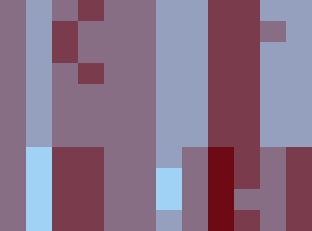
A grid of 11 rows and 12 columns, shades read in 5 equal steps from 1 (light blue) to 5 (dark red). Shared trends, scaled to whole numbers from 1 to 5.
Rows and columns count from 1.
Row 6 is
3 2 3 3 3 3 2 2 4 4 2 2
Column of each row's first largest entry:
4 3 3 4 9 9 9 9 9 9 9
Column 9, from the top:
4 4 4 4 4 4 4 5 5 5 5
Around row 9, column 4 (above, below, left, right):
4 4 4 3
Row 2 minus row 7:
0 0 1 0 0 0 0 0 0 0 1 0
